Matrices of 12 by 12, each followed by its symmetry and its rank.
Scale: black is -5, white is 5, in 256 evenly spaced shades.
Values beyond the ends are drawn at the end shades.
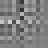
antisymmetric, rank two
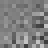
antisymmetric, rank two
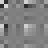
symmetric, rank one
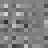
neither, rank two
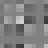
symmetric, rank one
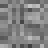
neither, rank two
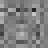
neither, rank two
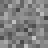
neither, full rank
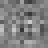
antisymmetric, rank two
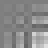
symmetric, rank one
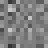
neither, rank two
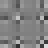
symmetric, rank one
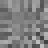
antisymmetric, rank two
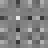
symmetric, rank one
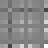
symmetric, rank one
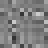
antisymmetric, rank two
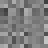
neither, rank two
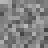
neither, full rank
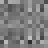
neither, rank two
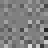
antisymmetric, rank two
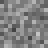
neither, full rank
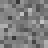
neither, full rank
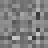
antisymmetric, rank two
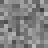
neither, full rank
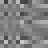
neither, rank two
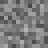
neither, full rank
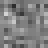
antisymmetric, rank two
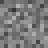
neither, full rank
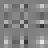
symmetric, rank one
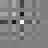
symmetric, rank one
